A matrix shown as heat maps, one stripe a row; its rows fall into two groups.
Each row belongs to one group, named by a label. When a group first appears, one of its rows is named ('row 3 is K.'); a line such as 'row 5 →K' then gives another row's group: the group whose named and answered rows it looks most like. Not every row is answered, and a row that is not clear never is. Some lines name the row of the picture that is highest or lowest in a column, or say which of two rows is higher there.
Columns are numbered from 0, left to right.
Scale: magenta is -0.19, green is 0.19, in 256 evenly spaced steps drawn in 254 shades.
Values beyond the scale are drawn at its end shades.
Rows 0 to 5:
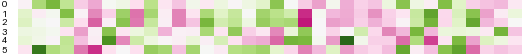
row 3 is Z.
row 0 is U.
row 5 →U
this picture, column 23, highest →4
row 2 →U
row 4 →Z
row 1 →U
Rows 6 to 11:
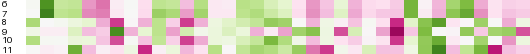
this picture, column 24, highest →11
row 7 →U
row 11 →U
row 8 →U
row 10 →U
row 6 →U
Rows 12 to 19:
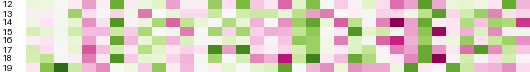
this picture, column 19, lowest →19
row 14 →Z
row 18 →Z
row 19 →U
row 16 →Z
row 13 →U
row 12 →Z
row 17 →Z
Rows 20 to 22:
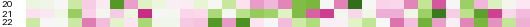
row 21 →U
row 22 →Z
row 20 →Z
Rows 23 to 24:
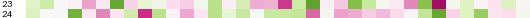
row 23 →Z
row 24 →U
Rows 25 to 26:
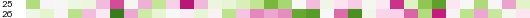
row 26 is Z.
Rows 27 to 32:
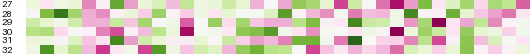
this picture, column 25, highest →29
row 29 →Z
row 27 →Z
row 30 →U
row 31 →Z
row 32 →U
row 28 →U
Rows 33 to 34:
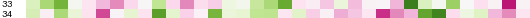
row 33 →U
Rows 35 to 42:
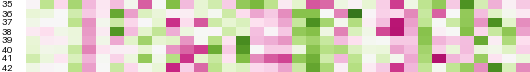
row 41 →Z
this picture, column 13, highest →40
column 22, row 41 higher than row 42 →No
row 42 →Z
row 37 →Z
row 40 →Z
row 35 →U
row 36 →Z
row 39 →Z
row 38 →Z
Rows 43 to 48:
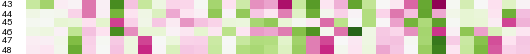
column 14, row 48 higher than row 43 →Yes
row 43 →Z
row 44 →Z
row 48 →U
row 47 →U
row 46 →Z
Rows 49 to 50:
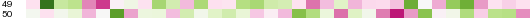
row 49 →U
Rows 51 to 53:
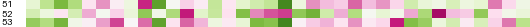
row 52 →Z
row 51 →U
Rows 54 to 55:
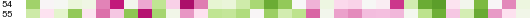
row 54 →U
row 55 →U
